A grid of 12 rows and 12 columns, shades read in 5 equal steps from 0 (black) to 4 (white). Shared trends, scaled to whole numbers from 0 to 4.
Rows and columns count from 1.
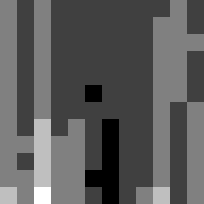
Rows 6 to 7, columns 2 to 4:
1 2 1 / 1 2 1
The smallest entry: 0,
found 7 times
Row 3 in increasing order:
1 1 1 1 1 1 1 2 2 2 2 2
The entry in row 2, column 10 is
2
